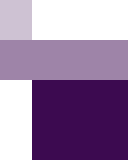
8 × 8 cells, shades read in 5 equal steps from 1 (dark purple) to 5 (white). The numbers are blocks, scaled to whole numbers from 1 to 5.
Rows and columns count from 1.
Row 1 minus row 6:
-1 -1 4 4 4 4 4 4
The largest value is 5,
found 20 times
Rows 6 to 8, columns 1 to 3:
5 5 1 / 5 5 1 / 5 5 1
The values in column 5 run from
1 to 5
